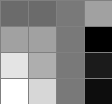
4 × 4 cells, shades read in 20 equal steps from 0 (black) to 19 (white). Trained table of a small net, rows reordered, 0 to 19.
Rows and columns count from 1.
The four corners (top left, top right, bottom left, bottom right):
8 12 19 1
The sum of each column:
56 49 36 15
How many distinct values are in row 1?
3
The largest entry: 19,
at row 4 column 1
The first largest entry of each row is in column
4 1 1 1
